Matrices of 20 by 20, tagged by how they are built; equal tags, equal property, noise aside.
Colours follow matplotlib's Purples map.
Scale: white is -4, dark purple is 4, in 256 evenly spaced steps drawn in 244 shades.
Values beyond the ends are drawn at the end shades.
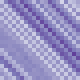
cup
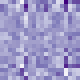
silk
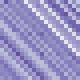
cup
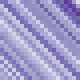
cup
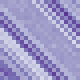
cup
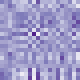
silk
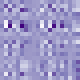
silk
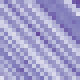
cup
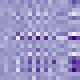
silk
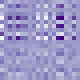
silk
